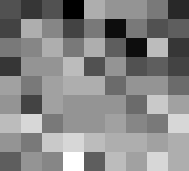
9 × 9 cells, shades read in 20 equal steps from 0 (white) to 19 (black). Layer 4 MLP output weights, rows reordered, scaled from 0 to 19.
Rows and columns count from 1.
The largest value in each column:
15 15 13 19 13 18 18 13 16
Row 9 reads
12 8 9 0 12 5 7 3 6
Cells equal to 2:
0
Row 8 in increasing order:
3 4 5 6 6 6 7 8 10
